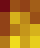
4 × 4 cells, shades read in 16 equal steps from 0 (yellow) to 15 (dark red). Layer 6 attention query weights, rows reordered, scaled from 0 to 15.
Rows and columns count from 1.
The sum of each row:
45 30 26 12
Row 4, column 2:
0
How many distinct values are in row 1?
4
